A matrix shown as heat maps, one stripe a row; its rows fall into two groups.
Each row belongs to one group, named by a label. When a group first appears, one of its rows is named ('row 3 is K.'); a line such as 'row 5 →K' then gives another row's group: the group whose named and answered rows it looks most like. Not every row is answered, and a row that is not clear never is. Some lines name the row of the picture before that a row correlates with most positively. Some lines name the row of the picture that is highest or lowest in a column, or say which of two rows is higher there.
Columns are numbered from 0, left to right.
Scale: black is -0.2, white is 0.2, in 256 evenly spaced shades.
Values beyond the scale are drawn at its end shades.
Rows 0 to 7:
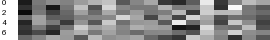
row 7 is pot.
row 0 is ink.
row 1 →ink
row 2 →ink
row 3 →pot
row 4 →ink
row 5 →ink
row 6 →ink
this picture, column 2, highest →7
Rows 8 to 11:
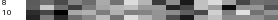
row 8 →pot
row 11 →pot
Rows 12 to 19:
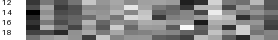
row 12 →ink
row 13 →pot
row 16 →ink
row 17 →ink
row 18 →ink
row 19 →pot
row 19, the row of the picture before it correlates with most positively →8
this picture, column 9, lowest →15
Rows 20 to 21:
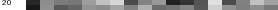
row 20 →ink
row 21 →ink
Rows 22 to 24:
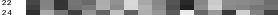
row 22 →pot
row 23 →pot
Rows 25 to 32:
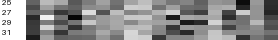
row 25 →pot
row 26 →pot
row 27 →ink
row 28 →pot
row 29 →ink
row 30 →pot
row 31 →pot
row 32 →pot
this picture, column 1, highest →28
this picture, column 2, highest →25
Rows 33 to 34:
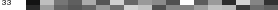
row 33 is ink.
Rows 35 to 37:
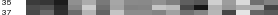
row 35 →ink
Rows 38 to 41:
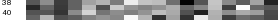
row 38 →pot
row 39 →ink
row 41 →pot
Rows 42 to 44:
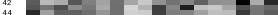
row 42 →pot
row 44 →pot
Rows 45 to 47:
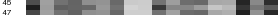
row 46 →pot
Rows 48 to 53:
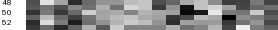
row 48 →pot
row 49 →pot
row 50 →ink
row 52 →pot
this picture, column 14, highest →49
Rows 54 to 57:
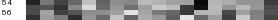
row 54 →ink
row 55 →ink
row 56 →pot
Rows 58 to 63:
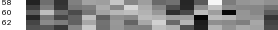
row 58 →ink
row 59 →pot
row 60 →pot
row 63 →ink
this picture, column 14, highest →61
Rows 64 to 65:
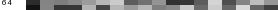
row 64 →ink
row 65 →ink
